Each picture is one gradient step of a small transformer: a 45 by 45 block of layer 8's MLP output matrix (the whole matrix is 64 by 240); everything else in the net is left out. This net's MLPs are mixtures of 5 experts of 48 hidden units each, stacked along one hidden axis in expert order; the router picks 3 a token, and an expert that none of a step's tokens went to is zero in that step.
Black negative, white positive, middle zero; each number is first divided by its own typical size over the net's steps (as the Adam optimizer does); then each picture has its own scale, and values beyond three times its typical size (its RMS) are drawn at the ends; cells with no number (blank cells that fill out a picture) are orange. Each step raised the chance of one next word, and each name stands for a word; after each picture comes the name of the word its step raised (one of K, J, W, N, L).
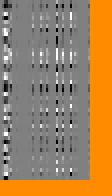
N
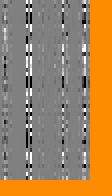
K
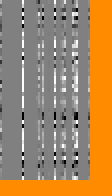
K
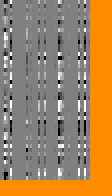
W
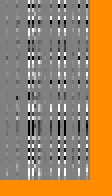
W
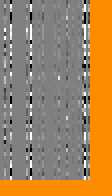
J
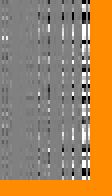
J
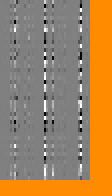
W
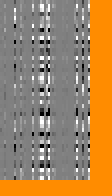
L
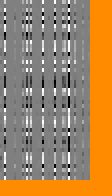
K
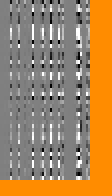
J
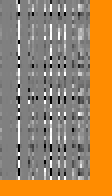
J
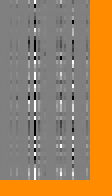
W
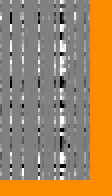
K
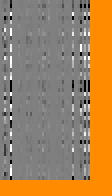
N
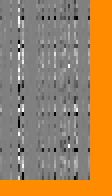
N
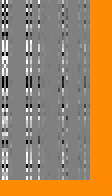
K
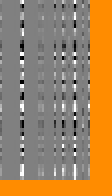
W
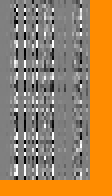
L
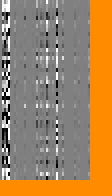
J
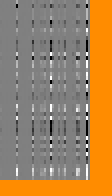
W
